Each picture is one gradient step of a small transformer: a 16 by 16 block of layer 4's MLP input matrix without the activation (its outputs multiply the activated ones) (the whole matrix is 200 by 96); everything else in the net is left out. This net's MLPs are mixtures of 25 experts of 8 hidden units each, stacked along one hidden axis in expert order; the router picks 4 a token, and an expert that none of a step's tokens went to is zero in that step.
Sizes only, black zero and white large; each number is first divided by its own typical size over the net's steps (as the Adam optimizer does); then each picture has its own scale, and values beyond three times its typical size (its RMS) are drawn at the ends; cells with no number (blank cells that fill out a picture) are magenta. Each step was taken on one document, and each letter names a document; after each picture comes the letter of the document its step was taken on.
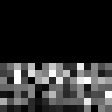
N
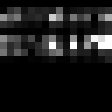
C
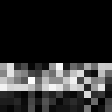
N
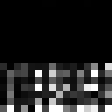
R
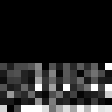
R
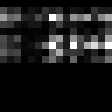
C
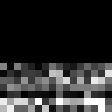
N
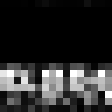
N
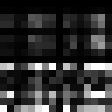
R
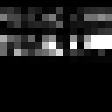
C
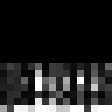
R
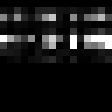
C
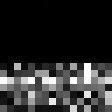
N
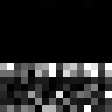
R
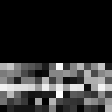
N
